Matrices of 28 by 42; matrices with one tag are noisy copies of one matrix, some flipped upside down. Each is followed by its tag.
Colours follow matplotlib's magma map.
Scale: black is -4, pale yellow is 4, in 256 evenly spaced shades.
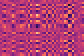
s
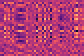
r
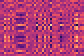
r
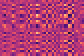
s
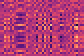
r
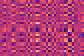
s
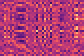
r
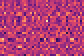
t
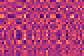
t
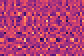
t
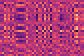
r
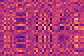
r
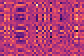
r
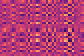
s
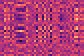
r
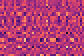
t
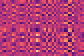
s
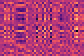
r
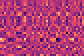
t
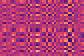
s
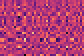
t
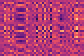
r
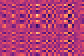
s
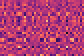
t
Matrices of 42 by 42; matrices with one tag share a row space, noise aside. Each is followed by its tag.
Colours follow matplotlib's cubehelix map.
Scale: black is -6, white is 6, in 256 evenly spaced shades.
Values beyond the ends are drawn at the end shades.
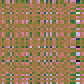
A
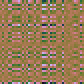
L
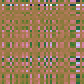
A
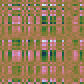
L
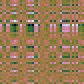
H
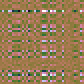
L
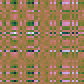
H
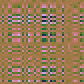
L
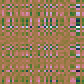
A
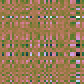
A
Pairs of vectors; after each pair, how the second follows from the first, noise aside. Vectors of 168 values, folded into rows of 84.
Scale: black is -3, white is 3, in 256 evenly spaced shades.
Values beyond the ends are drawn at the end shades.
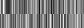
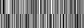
negated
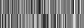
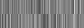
shrunk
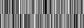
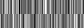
negated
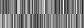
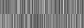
shrunk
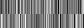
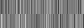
shrunk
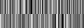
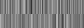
shrunk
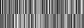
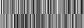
negated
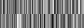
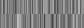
shrunk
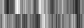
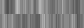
shrunk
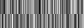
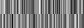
negated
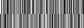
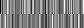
negated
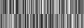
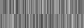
shrunk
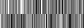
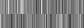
shrunk
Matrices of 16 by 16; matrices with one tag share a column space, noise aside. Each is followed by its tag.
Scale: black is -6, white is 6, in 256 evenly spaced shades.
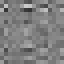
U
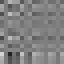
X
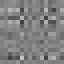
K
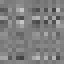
K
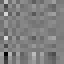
X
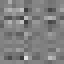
K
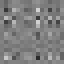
K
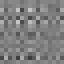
K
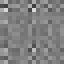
U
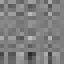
X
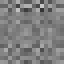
U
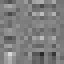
X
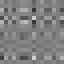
K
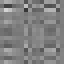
U
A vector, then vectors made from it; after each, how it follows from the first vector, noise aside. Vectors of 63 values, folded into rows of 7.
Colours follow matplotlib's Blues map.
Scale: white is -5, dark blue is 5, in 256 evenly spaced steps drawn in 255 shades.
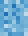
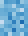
reversed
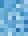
wrapped around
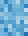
wrapped around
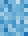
wrapped around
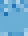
partly zeroed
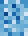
scaled up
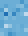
partly zeroed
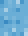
partly zeroed
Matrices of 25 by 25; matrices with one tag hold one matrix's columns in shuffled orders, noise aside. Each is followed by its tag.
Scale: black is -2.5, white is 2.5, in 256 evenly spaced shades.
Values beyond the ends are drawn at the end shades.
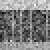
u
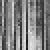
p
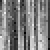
p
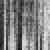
p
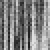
p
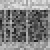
u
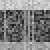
u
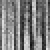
p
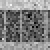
u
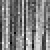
p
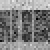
u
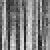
p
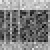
u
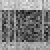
u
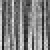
p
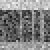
u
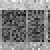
u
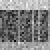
u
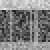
u
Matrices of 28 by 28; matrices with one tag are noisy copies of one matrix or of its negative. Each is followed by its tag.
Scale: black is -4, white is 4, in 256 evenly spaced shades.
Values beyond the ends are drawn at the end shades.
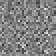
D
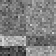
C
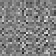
D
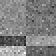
C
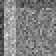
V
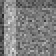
V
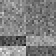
C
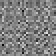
D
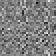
D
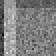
V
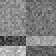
C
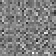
D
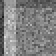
V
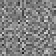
D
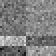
C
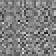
D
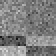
C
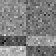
C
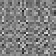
D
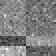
C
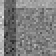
V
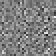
D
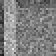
V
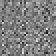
D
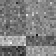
C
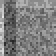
V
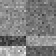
C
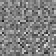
D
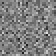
D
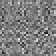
D
